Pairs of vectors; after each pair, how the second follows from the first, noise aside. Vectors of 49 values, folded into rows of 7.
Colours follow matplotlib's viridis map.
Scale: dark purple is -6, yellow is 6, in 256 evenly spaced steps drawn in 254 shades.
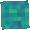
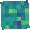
scaled up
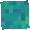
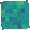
wrapped around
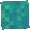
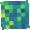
scaled up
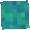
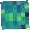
scaled up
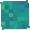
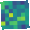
scaled up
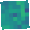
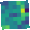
scaled up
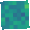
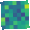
scaled up
